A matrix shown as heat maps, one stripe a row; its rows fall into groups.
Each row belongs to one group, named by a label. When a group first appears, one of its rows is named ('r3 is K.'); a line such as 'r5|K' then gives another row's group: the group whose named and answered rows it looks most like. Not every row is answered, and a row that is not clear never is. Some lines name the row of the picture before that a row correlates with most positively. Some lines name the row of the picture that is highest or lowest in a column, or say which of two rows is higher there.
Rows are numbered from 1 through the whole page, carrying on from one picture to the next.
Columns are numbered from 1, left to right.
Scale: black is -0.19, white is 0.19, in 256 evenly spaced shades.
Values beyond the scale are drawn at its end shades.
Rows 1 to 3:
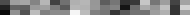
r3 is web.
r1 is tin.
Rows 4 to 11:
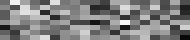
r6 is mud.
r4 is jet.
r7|tin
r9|web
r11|tin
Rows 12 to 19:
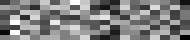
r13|jet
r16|jet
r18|web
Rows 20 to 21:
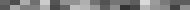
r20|tin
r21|tin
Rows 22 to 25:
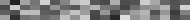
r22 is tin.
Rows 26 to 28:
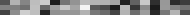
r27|mud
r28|mud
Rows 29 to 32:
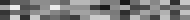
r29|web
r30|jet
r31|web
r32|web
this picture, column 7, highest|30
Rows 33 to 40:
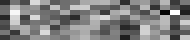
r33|web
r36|web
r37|web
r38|tin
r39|tin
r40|web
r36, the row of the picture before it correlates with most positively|32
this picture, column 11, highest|36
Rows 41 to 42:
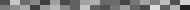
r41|web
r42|jet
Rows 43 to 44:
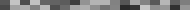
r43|web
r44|tin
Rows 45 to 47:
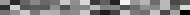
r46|web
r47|jet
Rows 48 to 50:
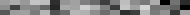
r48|jet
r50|tin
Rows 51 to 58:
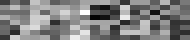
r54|jet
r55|tin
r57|mud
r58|tin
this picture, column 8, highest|58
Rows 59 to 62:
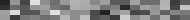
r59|web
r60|web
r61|jet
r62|mud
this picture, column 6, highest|61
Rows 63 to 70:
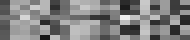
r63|tin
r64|tin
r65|tin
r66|jet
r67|mud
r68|tin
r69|tin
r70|mud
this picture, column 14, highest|66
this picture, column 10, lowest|66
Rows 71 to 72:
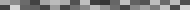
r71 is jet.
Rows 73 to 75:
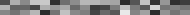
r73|tin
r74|jet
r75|mud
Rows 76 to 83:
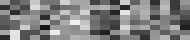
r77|web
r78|mud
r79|mud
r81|mud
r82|jet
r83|web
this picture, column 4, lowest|82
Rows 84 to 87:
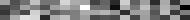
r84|mud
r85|mud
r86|web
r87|mud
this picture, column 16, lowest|84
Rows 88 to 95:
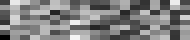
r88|jet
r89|jet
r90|tin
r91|web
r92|tin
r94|tin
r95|web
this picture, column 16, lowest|90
